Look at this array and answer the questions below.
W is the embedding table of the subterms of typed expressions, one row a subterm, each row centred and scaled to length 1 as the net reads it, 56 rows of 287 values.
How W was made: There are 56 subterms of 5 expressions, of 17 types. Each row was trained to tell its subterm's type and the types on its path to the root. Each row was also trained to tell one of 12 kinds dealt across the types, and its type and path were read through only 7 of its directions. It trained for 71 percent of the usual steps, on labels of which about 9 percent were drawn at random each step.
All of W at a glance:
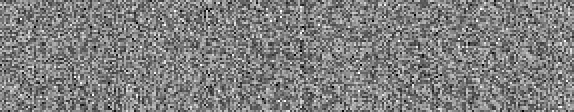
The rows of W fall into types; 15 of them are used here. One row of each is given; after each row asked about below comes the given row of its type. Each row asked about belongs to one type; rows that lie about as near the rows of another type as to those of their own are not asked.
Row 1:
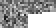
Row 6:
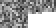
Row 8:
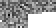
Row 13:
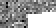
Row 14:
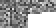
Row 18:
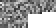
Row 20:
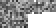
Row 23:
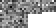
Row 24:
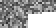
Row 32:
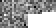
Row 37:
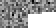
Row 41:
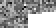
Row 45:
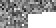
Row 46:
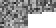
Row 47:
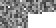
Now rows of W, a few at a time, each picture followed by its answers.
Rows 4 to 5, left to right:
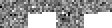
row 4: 46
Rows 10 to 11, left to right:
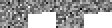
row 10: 45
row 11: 46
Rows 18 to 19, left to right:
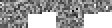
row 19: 45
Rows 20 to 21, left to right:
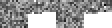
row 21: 24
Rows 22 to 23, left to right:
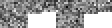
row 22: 24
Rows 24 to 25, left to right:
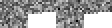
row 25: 45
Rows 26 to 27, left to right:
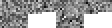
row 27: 13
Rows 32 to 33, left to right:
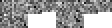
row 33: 13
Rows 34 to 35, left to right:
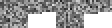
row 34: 46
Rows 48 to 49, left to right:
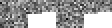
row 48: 13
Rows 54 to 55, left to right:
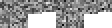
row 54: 46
